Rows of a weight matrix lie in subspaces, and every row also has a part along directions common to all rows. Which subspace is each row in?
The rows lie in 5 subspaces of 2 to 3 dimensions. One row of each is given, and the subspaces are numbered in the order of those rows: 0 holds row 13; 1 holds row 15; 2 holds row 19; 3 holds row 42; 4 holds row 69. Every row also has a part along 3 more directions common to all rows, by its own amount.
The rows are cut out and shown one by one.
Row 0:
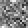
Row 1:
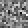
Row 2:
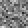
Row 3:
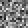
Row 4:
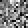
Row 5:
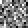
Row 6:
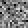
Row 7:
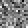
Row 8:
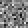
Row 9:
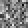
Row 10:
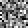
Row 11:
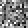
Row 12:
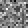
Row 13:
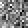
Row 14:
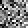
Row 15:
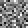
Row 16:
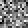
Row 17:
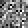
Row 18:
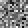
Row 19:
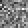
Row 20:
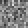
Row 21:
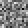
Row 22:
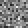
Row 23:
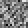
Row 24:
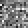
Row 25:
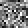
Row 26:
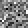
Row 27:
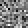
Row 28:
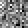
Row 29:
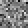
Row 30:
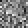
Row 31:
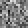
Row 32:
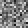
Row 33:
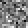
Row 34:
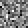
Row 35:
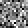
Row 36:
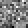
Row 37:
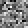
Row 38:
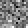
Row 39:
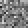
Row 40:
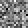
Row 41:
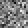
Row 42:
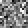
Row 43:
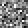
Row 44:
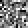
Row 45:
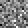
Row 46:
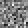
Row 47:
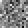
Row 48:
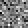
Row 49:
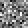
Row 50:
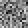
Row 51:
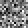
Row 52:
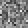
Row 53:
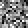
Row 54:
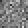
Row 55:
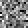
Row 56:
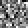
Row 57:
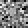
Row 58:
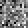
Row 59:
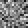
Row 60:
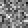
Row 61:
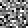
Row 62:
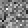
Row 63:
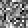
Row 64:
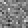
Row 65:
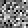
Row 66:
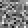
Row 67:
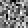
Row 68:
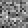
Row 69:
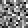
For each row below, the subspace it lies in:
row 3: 2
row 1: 1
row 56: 3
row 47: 0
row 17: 0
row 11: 2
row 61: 1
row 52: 1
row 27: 4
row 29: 3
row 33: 4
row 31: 1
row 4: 0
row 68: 1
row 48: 4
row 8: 3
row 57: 0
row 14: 2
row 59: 0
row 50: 0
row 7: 4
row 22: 4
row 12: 4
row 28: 0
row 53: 3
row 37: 4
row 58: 2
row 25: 2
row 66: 3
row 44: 2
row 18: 0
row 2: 1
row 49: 4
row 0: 1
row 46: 3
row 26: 2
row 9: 3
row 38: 4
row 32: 1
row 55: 0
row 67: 1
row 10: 0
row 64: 4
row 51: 4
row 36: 4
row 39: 3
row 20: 3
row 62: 2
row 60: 3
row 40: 4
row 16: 3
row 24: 2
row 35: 1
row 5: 3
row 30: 0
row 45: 1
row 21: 2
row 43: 4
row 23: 3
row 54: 0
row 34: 1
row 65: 3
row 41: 2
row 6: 4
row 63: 2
